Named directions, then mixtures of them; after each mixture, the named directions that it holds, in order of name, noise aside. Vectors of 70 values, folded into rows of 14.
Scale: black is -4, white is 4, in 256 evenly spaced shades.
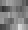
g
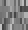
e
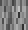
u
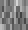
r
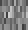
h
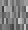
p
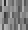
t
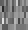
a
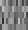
a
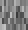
a, r, t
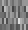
p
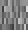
p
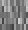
p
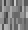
h, t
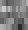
g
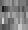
a, g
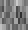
r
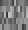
h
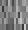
a, p, u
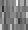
a, e, r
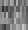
a, g, h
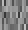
p, t, u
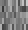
a, e, p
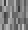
t, u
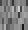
h, u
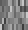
a, e, h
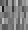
a, p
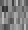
a, g, u
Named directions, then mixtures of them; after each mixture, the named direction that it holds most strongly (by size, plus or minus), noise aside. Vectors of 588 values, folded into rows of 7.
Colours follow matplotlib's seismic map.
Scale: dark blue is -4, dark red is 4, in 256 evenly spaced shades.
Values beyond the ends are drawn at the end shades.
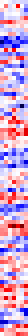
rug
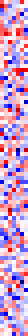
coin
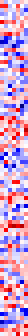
rug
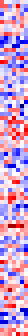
rug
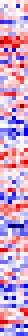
rug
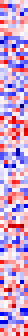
rug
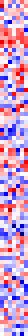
coin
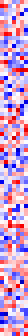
coin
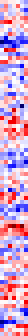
rug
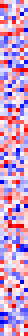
coin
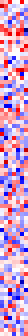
coin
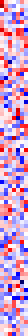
coin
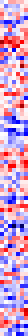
rug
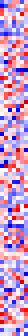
coin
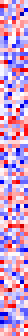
coin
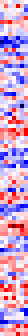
rug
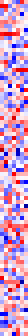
coin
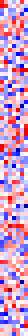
coin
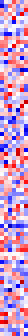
coin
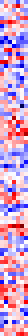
rug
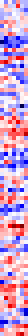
rug
